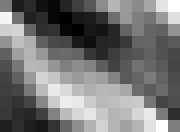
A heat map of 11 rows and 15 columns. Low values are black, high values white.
Mirror symmetry: none. Lone odd cells: none. Calmest part: middle right. Ninth with the lowest average: top middle. Grain: diagonal, down to the right.
